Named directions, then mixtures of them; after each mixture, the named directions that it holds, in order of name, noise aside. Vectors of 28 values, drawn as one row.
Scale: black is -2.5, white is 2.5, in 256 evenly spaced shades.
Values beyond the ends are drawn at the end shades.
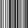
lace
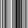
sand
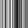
lace, sand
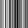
lace, sand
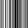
lace, sand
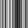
lace, sand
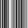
lace, sand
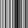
lace, sand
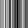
lace, sand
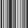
lace, sand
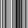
sand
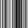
sand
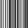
lace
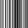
lace, sand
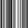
sand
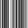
lace, sand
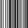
lace
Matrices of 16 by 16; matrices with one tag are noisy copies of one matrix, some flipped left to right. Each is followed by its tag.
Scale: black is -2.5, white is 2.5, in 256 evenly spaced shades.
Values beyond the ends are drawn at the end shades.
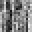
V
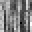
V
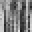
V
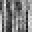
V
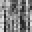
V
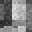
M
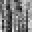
V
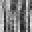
V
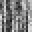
V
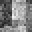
M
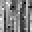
V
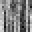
V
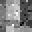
M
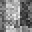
M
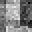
M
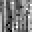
V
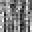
V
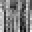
V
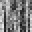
V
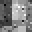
M
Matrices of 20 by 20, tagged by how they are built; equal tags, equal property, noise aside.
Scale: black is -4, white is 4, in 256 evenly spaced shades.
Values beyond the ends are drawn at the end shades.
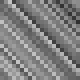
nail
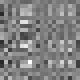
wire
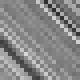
nail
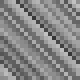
nail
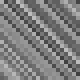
nail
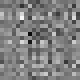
wire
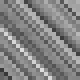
nail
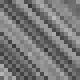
nail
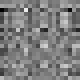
wire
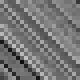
nail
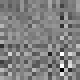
wire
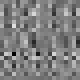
wire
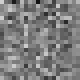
wire
